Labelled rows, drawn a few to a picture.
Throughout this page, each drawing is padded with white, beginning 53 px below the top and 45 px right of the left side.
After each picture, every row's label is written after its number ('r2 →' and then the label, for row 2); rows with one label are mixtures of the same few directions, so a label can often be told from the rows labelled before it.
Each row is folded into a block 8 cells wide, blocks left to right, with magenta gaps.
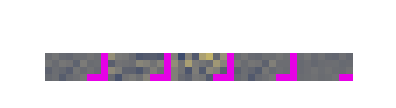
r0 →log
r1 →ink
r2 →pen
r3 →log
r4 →pen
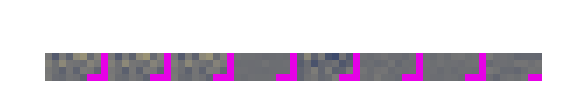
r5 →pen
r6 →pen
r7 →pen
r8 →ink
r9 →pen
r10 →log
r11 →pen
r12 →ink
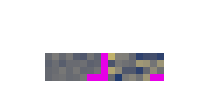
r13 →pen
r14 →ink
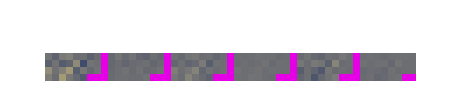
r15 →log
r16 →pen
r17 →log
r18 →log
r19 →log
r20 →log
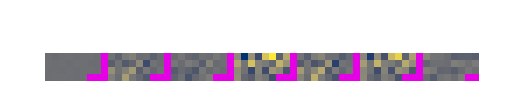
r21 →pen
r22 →log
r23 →log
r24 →pen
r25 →log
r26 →pen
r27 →ink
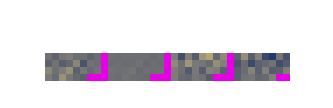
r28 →log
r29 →log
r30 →pen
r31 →pen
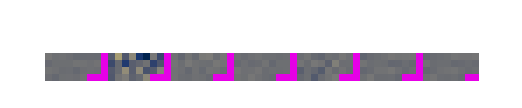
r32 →ink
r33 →pen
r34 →pen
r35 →log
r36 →log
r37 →ink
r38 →ink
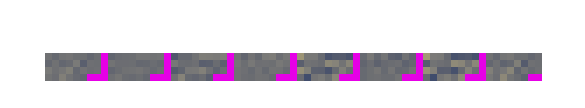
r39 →log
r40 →ink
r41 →ink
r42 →pen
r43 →ink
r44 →pen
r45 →ink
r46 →log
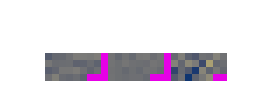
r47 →ink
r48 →pen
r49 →log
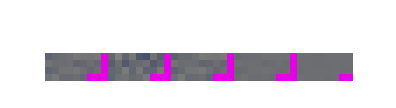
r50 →ink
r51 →pen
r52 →ink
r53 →ink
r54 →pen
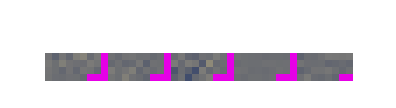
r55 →pen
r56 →log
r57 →log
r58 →ink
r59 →ink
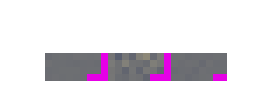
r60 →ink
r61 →pen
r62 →log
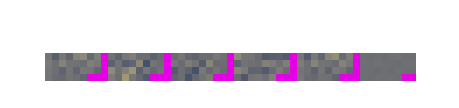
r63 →pen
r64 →log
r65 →log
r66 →ink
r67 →pen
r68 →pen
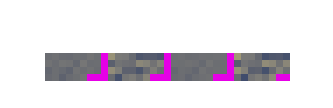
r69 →log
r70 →ink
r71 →log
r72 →ink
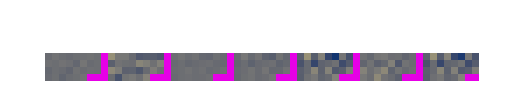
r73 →log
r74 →ink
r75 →pen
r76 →pen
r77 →pen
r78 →log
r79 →pen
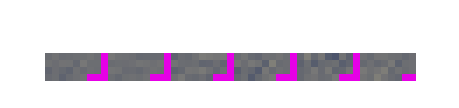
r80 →log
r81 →ink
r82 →ink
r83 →log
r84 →pen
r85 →log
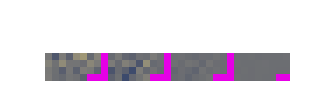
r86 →pen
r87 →log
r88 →log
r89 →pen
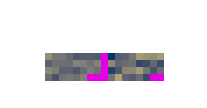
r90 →ink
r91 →ink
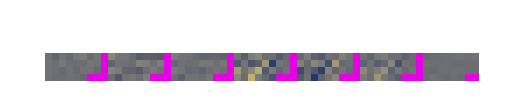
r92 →pen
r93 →ink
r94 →ink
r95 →log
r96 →log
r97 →log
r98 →ink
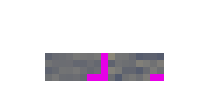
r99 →ink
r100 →ink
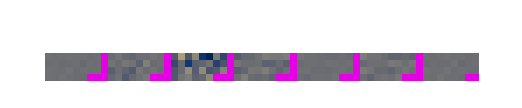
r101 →log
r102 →log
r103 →pen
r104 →ink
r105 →ink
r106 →ink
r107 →log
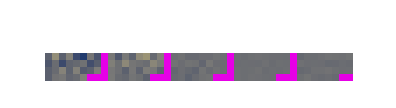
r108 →pen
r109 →pen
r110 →log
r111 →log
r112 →ink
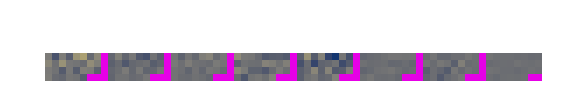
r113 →pen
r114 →pen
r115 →pen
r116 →ink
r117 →pen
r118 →ink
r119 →log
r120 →ink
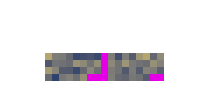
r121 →ink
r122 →pen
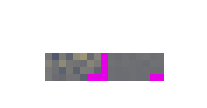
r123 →pen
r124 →pen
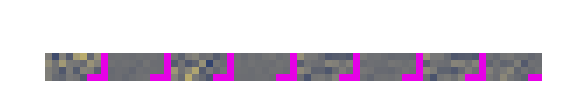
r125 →pen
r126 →log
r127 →log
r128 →pen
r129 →ink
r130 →ink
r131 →ink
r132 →log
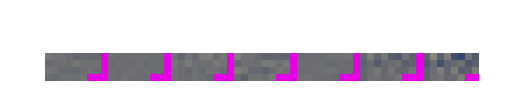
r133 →ink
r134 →log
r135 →pen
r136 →ink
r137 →ink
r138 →pen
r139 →pen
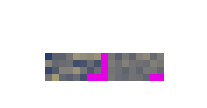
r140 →ink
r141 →pen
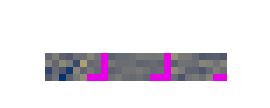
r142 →log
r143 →ink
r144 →ink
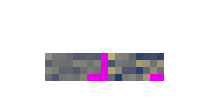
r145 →ink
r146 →ink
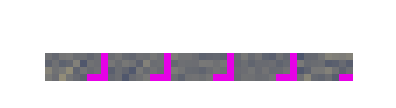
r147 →log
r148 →log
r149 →ink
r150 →pen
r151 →ink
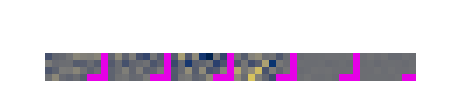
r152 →ink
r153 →pen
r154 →pen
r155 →log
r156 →ink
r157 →pen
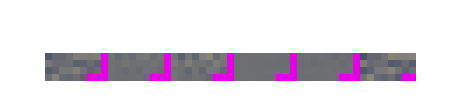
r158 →ink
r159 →pen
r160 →pen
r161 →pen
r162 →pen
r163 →ink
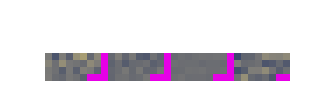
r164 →pen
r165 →pen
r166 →ink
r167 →ink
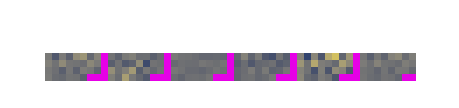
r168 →pen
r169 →log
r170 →ink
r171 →pen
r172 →pen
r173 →pen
